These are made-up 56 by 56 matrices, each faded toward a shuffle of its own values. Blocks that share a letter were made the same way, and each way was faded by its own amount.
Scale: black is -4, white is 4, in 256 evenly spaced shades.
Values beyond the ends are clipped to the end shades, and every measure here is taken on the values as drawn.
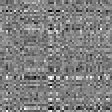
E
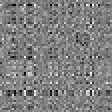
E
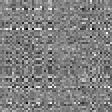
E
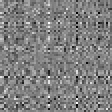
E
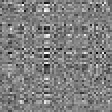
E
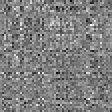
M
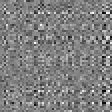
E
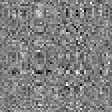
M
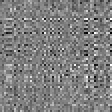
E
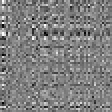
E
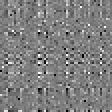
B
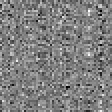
M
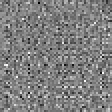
M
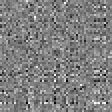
M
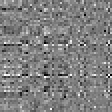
E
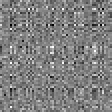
E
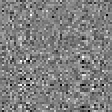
M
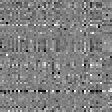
B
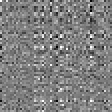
E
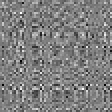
E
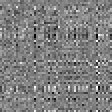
E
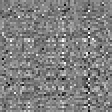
M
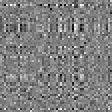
E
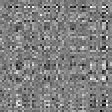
E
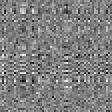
E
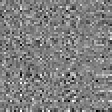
M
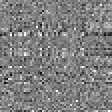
M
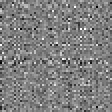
M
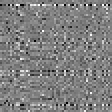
B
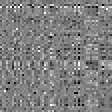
B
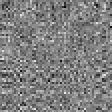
M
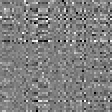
B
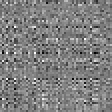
E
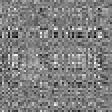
E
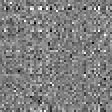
M
